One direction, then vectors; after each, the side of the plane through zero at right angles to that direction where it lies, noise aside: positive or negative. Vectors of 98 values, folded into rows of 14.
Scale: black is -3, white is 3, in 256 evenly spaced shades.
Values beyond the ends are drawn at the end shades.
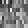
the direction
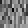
positive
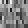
negative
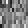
positive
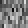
positive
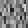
negative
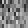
positive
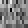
negative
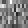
negative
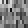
negative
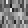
positive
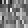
positive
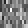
positive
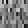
negative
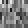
negative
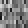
negative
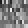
positive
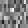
positive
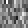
positive
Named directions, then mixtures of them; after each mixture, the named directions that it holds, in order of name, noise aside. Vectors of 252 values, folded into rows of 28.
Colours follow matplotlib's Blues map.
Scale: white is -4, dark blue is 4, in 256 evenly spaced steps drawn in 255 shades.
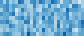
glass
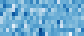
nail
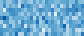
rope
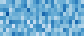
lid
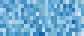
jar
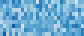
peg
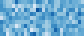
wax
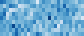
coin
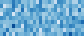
nail, peg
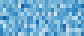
rope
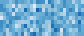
wax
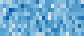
coin, rope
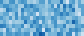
jar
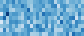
lid, peg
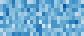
jar, lid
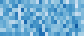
jar, peg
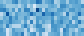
lid, wax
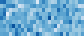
coin
